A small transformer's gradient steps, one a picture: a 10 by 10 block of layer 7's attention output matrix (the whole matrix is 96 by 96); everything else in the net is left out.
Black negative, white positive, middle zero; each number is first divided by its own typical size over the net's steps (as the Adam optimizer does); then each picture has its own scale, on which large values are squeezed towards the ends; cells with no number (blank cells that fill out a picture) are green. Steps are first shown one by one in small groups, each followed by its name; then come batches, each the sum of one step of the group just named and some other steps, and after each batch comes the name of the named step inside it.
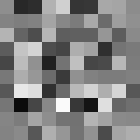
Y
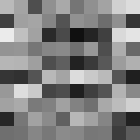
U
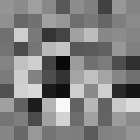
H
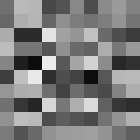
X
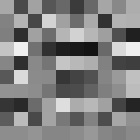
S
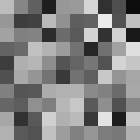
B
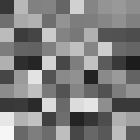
X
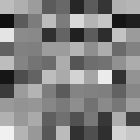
U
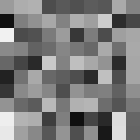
X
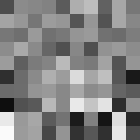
S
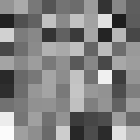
B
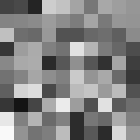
Y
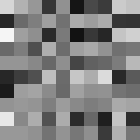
U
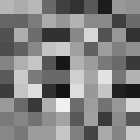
H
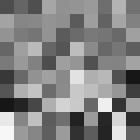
Y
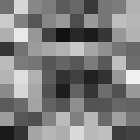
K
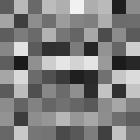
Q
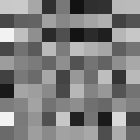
K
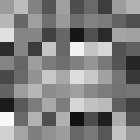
Q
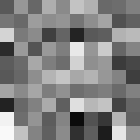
Q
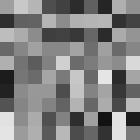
K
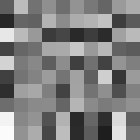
K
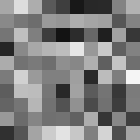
K
